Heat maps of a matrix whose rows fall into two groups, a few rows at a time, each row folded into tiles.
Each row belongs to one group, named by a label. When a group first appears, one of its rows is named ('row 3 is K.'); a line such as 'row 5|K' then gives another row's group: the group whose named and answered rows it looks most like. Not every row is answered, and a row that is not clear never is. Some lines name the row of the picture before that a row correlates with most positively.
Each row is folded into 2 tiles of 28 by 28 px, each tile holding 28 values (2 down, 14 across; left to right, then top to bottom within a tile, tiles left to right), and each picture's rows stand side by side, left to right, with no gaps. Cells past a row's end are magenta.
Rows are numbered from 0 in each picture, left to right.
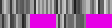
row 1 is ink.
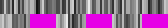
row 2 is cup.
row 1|cup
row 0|cup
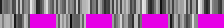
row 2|cup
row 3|cup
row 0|cup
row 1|cup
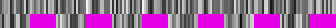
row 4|cup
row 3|cup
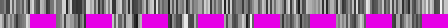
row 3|ink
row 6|cup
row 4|ink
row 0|cup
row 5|ink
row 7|ink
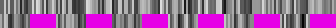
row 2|ink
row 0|ink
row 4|ink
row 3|ink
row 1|ink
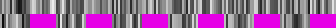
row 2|ink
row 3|cup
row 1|ink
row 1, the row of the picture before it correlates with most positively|5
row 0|ink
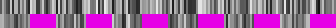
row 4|ink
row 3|ink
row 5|cup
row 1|ink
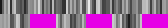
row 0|ink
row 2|cup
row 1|cup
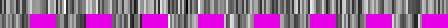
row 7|ink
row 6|ink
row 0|ink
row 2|ink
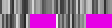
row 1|cup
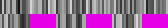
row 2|cup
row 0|ink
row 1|ink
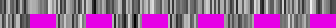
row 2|ink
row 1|cup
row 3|ink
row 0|ink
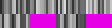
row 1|ink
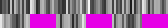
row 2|cup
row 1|cup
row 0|cup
